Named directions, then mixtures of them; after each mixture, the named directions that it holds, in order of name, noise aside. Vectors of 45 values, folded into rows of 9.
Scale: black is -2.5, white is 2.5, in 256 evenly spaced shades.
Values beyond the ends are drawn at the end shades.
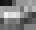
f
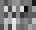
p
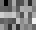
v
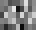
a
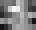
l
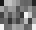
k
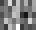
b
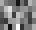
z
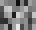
z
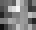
l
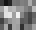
f, p, z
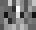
a, b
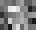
l, z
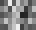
b, p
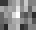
b, f, l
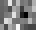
b
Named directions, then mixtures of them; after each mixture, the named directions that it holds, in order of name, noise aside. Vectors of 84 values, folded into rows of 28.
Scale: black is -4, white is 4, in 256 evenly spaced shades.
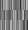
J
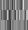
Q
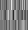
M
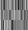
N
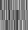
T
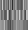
N, Q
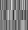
M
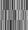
J, Q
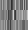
M, Q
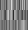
M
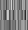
M, Q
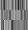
N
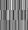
M, Q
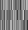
J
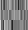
N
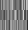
J, M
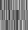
T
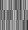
J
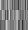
T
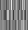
M, Q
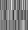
M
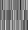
J
